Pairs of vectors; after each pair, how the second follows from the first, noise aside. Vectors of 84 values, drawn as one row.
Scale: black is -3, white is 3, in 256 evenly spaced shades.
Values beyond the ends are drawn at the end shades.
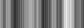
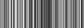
shuffled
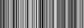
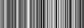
reversed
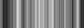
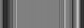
partly zeroed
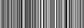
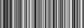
shuffled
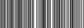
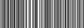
shuffled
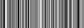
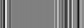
partly zeroed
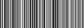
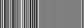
partly zeroed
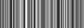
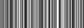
reversed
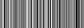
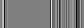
partly zeroed
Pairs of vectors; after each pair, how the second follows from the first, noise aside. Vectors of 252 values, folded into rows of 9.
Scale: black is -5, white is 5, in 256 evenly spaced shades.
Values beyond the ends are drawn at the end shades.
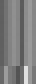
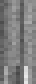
copied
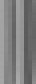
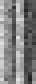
scaled up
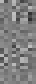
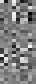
scaled up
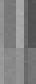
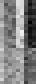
scaled up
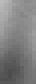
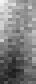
scaled up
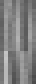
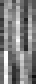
scaled up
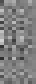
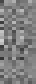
copied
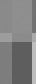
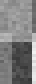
scaled up
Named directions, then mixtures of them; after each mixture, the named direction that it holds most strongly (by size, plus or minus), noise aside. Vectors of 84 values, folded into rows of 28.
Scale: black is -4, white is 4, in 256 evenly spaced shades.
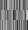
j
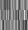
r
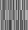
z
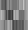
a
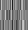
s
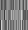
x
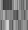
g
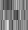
g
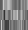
g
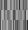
j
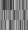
g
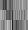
a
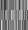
x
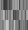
g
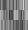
a
